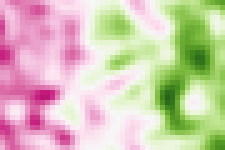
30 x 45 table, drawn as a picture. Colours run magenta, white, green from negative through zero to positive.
There are no lone odd cells. No row or column stands out. The middle right is the ninth with the highest average. Overall the values sit about 50% of the way up the scale. There is an overall slope up to the right. The field is mottled with small blotches.
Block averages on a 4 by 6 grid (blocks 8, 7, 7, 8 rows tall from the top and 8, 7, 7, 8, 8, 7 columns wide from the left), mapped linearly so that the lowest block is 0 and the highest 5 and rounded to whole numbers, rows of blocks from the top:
013334 / 012345 / 012354 / 012244
